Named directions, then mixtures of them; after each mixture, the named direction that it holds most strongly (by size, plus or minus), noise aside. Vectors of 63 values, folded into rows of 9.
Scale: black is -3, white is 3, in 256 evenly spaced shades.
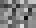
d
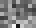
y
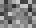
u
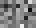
d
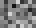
u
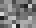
y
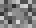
u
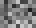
u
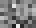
y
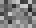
u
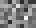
d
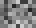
u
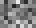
u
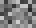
u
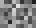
d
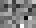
d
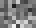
y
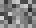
u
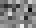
d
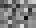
d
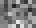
u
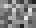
d
